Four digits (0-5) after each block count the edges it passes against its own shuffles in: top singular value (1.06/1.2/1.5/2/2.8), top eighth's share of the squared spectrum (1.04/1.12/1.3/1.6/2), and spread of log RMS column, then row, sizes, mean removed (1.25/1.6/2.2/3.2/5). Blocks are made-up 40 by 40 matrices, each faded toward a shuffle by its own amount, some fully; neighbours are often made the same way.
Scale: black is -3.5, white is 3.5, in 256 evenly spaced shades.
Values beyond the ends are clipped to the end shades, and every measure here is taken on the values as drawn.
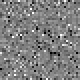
1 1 0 0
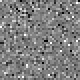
0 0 0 0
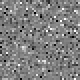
0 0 0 0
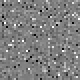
0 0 0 0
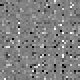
2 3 2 2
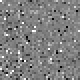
0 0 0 1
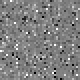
1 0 0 0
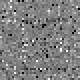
2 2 0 1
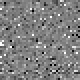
2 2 1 1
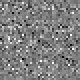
2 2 0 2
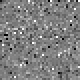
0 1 0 0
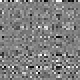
4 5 2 3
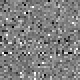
3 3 0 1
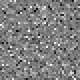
2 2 0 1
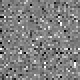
3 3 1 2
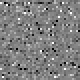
2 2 0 1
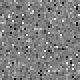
0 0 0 0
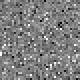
2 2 0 0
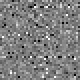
3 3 0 2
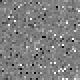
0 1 0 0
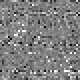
3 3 0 2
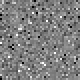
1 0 0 0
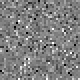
1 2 0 0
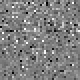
1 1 0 1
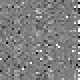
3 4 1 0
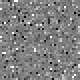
0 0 0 0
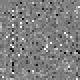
2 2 1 0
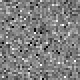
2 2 0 0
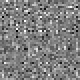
3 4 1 2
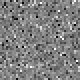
0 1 0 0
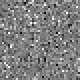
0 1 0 0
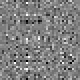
4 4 2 2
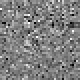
3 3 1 1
